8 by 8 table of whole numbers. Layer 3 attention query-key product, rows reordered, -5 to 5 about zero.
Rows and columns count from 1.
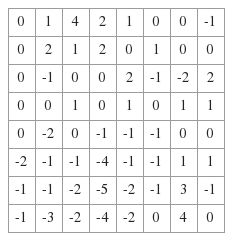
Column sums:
-4 -5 1 -10 -2 -3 7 2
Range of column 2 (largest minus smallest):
5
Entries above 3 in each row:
1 0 0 0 0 0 0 1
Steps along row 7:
same down down up up up down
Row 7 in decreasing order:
3 -1 -1 -1 -1 -2 -2 -5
